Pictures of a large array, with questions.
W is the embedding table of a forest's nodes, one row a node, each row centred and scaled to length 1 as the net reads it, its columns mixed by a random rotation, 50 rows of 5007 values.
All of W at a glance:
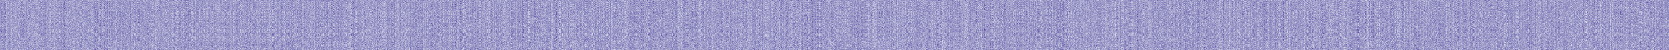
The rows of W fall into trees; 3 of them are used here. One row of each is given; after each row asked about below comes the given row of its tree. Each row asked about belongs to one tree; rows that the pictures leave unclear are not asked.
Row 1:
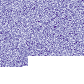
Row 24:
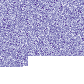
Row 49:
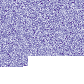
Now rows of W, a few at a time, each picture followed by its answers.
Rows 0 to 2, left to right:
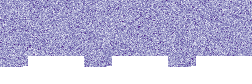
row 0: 49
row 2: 24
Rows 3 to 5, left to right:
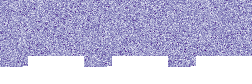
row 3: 1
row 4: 24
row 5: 1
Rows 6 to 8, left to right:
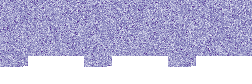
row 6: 24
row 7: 49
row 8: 24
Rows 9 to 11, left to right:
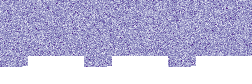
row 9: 1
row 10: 49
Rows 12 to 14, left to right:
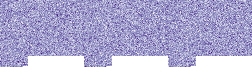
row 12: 1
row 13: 1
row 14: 1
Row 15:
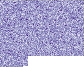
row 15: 24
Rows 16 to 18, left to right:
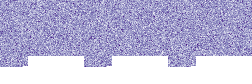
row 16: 1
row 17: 1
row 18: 49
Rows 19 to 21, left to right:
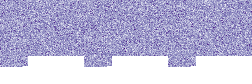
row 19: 1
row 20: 24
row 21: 1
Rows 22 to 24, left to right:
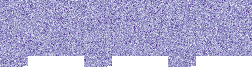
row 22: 1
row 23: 24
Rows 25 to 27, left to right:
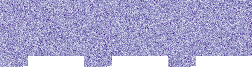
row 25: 24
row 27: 1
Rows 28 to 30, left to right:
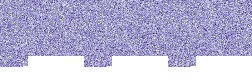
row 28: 24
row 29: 1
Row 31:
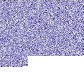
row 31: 1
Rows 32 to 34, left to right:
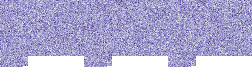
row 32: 1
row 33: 24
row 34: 24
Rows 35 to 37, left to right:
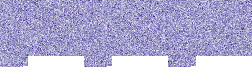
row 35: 24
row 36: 1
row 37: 1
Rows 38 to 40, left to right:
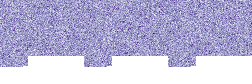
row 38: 49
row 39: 1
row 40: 1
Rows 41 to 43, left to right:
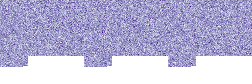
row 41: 49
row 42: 24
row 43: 49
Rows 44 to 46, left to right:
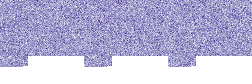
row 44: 24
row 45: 24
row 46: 24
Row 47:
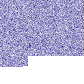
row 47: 49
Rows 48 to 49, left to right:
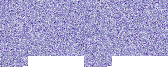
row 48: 1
